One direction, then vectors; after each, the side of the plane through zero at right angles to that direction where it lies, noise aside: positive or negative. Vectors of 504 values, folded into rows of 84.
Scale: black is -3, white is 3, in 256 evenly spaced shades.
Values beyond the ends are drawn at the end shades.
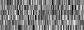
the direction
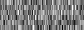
negative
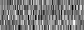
positive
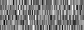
negative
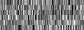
positive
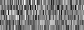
positive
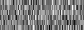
negative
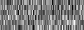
positive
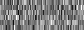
positive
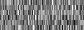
negative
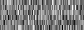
negative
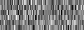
positive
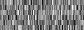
negative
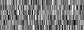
negative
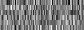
positive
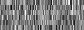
negative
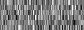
negative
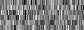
negative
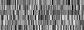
positive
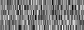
positive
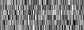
negative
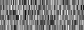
negative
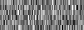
negative
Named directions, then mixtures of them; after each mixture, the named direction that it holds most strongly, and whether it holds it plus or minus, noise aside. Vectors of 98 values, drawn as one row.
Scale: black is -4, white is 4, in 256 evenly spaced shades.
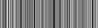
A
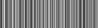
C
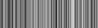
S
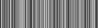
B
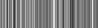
A, minus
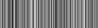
C, minus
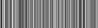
C, plus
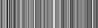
A, minus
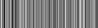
C, minus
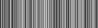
B, plus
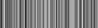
C, plus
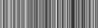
S, minus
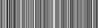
A, minus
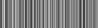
C, plus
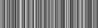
C, minus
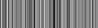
A, plus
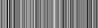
A, minus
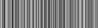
C, minus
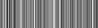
A, minus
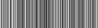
B, minus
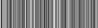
B, minus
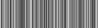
B, minus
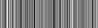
A, plus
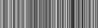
S, minus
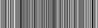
A, plus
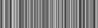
C, plus
